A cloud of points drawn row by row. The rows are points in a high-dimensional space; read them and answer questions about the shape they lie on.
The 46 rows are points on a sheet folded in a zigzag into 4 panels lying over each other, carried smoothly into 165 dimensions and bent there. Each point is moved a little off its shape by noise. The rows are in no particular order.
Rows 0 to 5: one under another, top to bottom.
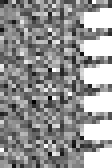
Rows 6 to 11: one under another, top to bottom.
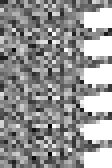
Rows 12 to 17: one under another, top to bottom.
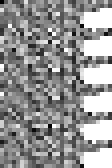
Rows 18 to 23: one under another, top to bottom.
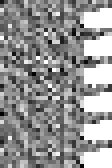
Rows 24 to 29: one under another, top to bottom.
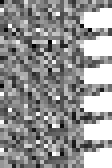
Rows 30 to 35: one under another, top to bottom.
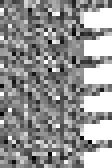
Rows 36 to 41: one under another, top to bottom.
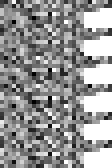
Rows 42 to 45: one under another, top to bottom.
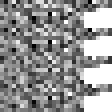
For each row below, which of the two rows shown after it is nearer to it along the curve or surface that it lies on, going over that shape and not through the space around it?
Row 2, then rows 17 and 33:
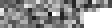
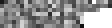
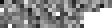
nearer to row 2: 33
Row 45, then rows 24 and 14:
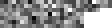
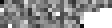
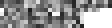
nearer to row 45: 24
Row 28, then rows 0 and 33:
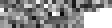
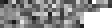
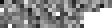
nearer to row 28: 33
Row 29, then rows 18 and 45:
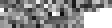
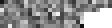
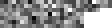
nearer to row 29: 18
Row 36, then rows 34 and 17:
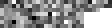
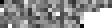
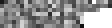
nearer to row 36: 17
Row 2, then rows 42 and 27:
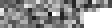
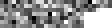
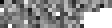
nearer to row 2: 27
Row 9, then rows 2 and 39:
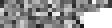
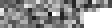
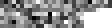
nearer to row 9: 39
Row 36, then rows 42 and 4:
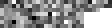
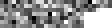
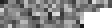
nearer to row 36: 42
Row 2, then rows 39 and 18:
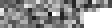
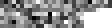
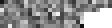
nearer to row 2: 39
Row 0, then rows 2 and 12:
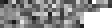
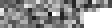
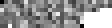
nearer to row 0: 12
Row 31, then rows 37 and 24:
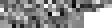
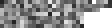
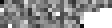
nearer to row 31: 24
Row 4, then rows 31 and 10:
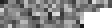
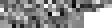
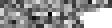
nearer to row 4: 31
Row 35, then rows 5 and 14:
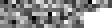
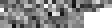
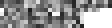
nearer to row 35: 5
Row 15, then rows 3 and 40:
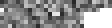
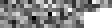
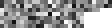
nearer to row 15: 3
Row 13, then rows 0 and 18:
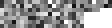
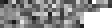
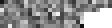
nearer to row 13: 0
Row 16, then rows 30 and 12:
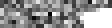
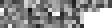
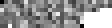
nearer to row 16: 30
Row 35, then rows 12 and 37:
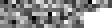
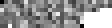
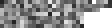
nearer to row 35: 37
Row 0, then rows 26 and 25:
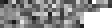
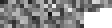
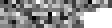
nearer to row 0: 26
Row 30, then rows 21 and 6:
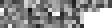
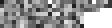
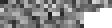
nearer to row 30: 6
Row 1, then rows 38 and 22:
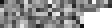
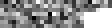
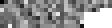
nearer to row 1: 22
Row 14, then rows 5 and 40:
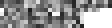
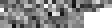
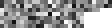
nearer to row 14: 5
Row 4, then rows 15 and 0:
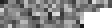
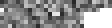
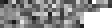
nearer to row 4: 15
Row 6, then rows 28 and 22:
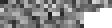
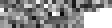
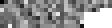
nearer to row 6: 22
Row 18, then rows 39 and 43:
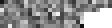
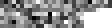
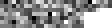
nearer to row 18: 43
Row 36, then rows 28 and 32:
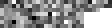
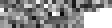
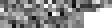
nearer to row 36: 32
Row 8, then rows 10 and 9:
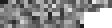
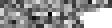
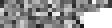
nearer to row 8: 9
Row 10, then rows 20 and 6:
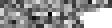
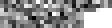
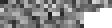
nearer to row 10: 20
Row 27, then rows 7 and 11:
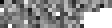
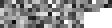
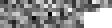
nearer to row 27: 11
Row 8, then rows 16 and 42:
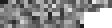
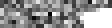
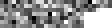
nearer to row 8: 42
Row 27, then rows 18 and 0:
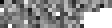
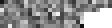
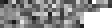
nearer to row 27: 18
